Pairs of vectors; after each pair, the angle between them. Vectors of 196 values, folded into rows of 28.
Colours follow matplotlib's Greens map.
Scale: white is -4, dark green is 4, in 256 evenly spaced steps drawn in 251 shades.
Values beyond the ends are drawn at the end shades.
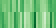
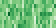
partly opposed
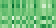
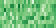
partly aligned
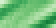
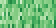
orthogonal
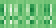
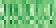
nearly opposite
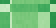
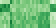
nearly opposite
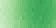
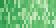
partly opposed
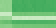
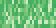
orthogonal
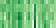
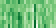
nearly parallel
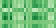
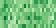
partly aligned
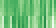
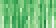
nearly parallel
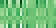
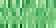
nearly opposite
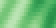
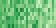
partly opposed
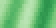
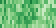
partly opposed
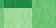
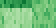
nearly parallel
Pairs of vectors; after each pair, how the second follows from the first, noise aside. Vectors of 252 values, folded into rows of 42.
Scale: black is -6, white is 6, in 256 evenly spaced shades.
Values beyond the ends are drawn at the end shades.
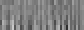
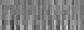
negated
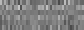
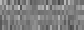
copied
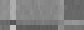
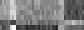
scaled up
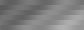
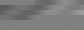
partly zeroed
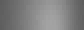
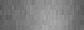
copied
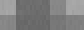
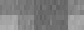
reversed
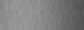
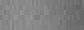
shrunk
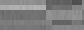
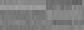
shrunk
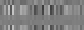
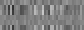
negated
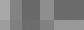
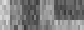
scaled up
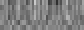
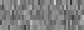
shuffled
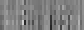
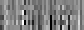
scaled up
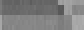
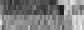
scaled up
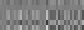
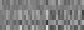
copied
